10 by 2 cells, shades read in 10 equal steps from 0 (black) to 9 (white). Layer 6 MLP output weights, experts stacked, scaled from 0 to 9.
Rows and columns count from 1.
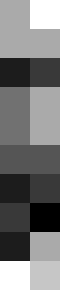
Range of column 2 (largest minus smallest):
9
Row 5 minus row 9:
3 0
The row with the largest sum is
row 10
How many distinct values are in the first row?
2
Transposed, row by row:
6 6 1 4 4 3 1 2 1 9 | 9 6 2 6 6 3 2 0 6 7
